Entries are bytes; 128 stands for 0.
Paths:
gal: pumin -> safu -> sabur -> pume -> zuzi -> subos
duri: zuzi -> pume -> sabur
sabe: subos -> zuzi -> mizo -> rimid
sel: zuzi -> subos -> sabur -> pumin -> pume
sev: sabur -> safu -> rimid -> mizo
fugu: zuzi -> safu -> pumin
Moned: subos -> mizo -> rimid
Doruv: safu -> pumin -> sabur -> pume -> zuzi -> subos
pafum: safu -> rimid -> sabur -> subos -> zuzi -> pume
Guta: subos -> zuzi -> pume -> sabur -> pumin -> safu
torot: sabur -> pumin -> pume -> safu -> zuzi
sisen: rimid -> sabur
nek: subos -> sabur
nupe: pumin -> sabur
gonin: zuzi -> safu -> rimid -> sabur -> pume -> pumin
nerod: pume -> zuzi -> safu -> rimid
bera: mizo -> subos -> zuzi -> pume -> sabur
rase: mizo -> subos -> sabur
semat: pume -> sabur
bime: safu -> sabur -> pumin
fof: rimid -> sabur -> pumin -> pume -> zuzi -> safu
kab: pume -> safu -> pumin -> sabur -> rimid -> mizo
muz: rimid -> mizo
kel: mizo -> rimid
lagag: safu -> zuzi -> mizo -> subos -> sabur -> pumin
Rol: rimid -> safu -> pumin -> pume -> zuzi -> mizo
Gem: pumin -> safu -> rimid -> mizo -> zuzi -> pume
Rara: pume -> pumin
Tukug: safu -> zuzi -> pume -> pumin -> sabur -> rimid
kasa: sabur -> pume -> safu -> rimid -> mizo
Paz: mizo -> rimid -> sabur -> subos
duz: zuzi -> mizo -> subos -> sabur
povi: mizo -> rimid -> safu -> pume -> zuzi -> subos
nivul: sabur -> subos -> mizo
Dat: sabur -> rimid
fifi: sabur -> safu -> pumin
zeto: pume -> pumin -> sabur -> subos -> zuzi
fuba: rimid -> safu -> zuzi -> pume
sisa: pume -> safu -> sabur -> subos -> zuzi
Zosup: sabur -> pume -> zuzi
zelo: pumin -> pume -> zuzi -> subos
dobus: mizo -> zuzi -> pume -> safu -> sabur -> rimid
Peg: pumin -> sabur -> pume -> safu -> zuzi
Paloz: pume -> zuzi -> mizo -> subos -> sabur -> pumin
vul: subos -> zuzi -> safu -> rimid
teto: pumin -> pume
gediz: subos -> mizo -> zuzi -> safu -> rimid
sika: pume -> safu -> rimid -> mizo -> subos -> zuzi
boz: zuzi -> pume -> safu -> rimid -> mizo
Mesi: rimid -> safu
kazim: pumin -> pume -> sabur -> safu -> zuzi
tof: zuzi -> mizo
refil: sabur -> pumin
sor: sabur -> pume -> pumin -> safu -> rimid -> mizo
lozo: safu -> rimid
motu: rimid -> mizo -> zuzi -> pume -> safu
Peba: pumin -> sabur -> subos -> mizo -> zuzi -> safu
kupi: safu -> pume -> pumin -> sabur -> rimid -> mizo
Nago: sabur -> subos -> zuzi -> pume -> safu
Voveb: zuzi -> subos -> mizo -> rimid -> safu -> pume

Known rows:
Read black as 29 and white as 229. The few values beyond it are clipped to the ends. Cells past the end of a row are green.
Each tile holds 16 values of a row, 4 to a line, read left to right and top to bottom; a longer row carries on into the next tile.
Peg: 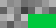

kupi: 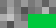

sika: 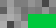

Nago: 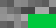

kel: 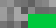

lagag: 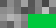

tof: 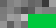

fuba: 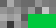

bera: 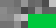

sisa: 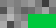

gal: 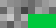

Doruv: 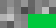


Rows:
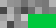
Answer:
zelo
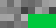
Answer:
refil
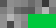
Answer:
gonin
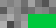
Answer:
semat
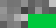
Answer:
rase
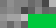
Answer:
dobus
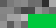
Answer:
duz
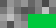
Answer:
Tukug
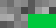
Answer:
fifi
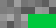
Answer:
Zosup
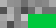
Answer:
kazim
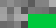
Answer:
Paz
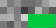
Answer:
Peba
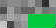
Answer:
Paloz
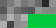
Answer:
duri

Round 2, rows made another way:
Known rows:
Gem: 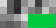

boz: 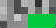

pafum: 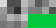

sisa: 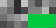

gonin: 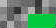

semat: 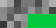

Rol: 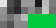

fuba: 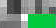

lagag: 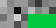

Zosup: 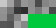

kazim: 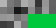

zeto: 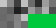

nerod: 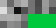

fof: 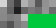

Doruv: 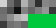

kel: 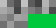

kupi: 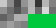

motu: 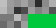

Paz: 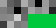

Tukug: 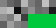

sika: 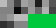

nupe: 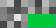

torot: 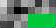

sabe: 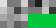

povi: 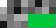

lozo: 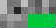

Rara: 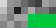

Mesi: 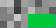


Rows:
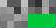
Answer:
Moned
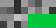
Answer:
nek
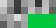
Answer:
muz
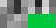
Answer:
kab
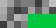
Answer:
duri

